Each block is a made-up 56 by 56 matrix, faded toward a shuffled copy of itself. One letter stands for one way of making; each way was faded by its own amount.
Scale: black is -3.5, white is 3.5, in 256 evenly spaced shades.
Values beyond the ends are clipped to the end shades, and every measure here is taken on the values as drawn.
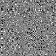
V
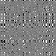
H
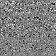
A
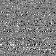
A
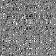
V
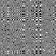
H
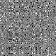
V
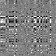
H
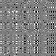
H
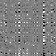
H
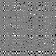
H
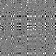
H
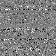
A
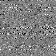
A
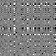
H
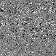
A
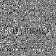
V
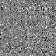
V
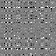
H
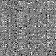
V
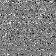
A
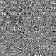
V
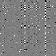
H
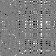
H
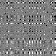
H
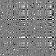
H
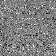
A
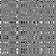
H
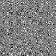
V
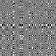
H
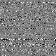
A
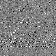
A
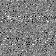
A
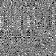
V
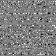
A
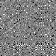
V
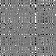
H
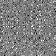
V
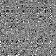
V
